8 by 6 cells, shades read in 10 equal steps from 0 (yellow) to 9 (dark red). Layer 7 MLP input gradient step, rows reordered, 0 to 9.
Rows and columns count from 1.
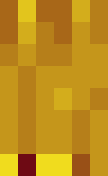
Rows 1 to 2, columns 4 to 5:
5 2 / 5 3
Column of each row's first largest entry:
1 1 1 2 2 2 2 2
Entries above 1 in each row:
5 6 6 6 6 6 6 3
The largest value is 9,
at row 8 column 2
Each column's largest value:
5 9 5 5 6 4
